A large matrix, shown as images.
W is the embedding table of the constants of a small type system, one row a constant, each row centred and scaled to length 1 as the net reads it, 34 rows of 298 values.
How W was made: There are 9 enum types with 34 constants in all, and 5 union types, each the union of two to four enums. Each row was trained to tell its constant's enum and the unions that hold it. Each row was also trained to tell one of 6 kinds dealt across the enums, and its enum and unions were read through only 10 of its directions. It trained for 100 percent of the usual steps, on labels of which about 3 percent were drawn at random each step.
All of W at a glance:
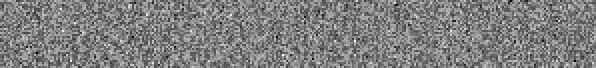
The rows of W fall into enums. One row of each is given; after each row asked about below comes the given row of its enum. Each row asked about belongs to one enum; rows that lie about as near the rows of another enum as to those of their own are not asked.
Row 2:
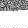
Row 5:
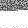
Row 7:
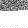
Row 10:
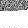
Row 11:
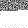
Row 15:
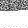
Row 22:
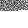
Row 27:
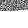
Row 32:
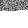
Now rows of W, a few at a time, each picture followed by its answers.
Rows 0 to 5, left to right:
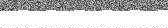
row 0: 10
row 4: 5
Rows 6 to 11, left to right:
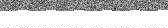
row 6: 11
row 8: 2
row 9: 5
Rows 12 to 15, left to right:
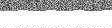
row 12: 2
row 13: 15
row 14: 10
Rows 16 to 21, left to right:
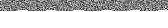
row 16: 11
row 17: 15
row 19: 27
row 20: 27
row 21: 11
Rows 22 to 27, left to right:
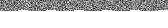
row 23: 5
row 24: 2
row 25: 15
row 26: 7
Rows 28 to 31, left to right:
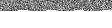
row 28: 27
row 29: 27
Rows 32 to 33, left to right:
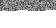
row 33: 11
